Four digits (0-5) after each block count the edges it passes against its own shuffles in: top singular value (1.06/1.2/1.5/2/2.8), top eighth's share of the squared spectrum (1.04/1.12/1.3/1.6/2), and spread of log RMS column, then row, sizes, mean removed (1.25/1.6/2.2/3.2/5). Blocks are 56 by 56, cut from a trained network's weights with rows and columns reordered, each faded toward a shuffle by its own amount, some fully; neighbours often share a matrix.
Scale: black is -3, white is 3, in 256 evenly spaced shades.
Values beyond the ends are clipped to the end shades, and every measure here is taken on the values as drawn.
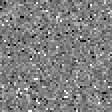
0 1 0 0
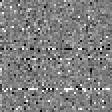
3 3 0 2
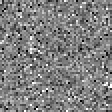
2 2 2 0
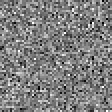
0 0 0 0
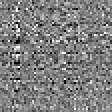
3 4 2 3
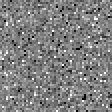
0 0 0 0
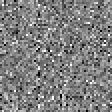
2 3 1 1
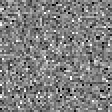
2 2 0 0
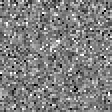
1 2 0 0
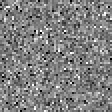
0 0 0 0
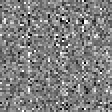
3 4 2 2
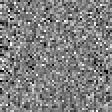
3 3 2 1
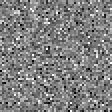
2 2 1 1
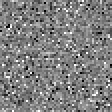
0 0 0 1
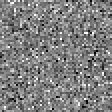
2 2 0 0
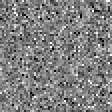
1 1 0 0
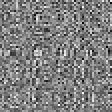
4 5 3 2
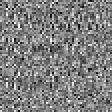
4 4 2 1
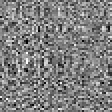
4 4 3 2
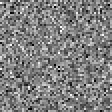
1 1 0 0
